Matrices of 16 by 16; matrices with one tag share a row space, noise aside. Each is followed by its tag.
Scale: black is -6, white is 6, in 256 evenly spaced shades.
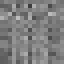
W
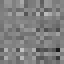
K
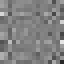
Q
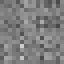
K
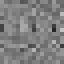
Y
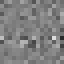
Y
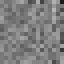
Y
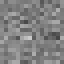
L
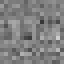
L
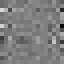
Q
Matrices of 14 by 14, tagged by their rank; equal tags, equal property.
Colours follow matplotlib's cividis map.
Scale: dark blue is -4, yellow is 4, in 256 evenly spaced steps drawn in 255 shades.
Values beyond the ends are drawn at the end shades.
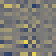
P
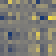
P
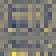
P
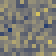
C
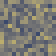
C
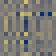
P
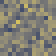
C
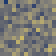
C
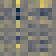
P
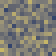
C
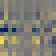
P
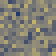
C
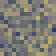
C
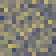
C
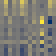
P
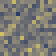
C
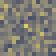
C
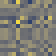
P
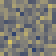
C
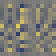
P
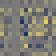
P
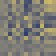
P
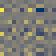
P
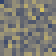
C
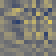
P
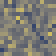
C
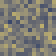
C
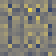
P
